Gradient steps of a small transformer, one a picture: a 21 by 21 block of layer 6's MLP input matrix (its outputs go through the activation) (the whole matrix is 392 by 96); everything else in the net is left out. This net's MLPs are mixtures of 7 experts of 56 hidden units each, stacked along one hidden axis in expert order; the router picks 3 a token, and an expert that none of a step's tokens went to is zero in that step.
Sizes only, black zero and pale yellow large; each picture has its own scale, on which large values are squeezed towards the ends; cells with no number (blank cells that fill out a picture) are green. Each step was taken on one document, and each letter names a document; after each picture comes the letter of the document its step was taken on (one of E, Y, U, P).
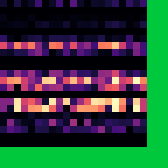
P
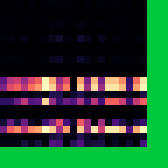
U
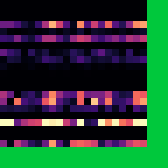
U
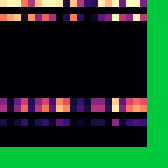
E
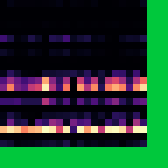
U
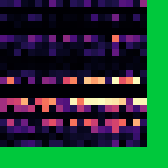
P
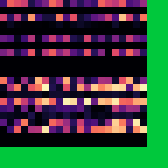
P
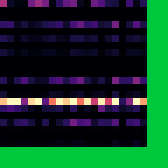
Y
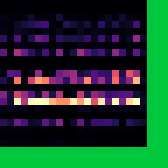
Y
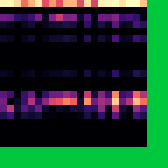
E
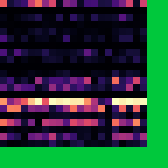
Y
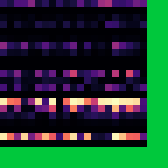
P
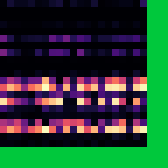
U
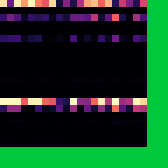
E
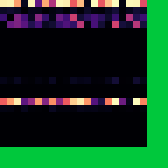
E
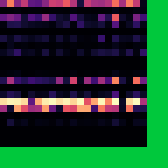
E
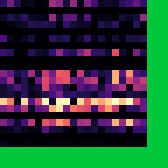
Y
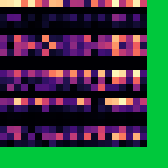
P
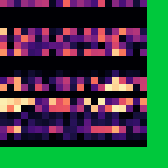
P
